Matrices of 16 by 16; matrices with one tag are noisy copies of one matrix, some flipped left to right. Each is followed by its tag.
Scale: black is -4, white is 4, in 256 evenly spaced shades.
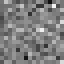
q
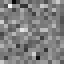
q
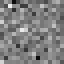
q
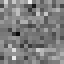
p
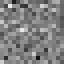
q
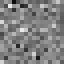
q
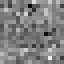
p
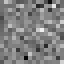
q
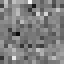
p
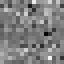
p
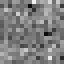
p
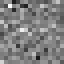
q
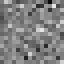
q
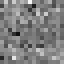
p
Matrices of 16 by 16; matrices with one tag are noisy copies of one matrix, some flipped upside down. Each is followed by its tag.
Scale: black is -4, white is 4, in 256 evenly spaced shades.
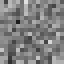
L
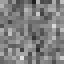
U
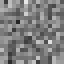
L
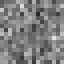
U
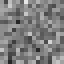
L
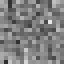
L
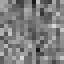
U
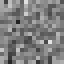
L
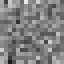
L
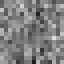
U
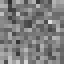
L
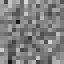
L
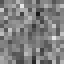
U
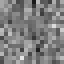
U
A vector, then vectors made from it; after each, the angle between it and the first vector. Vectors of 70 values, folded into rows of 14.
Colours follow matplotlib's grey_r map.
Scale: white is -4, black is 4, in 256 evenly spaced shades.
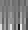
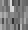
partly aligned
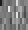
orthogonal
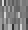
partly aligned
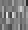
partly opposed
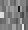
orthogonal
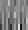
nearly opposite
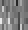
partly aligned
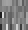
partly opposed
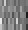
partly aligned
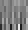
nearly opposite
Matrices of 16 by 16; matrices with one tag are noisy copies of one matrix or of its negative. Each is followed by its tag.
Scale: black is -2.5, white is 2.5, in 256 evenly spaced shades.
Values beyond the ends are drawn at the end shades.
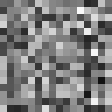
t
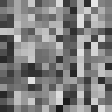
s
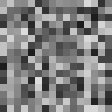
t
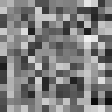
t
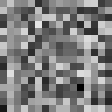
t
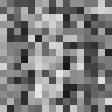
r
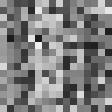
r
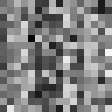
r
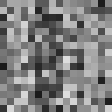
r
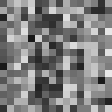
r
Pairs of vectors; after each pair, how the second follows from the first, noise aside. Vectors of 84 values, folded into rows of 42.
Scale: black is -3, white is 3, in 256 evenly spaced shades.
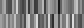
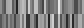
negated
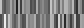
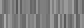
shrunk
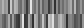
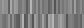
shrunk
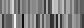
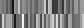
negated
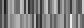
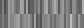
shrunk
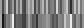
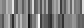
wrapped around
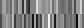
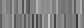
shrunk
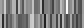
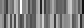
wrapped around
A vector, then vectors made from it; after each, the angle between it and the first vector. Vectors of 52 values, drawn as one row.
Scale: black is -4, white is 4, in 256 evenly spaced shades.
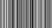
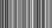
nearly opposite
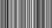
nearly opposite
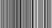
partly aligned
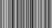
nearly parallel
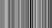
partly aligned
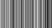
partly aligned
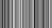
partly opposed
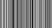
nearly parallel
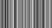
nearly opposite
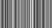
nearly opposite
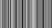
partly opposed
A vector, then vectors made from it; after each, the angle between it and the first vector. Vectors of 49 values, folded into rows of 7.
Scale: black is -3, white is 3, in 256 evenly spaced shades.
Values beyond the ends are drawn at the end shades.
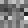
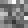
partly aligned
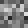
nearly opposite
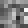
partly aligned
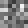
partly opposed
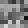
partly opposed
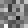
orthogonal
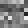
nearly parallel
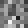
orthogonal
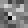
partly opposed
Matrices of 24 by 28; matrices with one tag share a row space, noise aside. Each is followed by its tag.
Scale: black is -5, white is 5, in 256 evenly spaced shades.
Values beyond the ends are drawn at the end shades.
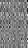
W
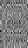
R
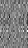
W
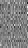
R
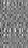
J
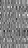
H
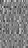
J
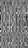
H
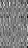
W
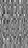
J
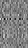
J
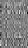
R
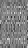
R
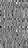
H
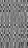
W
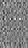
J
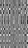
W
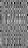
R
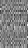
R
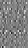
J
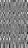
W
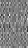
W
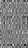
H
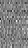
H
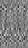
J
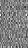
H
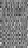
R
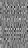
R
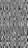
W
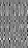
W
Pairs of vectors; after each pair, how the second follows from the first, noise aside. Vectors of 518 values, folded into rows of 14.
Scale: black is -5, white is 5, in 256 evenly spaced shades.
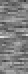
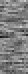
negated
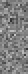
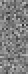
shuffled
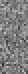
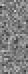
shuffled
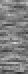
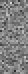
shuffled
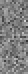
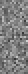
negated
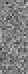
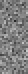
shuffled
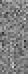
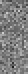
negated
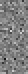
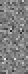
negated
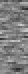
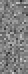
shuffled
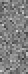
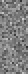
shuffled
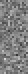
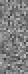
negated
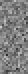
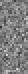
negated
